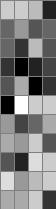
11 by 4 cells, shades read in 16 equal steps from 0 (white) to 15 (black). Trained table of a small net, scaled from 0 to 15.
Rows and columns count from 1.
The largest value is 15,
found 3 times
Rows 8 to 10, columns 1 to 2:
5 6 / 10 13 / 2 6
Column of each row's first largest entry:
4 3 2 2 3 1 2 4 2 2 4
